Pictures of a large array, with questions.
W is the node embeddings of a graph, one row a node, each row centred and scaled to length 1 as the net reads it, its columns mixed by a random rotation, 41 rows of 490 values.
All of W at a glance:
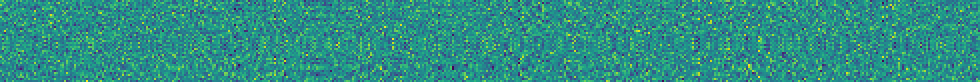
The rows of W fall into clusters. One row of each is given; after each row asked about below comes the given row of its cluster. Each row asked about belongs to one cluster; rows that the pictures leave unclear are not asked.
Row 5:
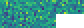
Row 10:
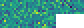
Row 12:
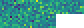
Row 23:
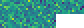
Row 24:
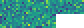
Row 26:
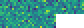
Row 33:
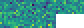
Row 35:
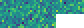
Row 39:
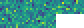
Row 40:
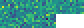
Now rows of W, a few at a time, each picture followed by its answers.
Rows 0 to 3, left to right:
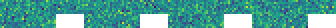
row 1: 10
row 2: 35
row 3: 26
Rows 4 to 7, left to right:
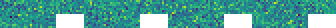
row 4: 12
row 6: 40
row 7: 33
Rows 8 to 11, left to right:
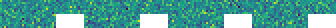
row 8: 26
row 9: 5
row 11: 33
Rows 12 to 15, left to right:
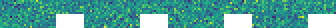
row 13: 35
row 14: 39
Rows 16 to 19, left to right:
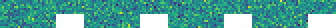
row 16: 40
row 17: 10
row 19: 23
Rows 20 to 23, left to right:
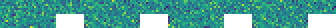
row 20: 12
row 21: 23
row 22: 24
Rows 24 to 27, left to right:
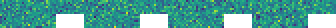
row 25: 12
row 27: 40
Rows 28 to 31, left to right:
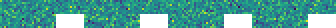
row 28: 26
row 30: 10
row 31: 5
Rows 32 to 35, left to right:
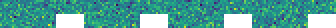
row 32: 33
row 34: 39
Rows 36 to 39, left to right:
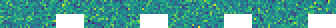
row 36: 5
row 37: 5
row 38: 12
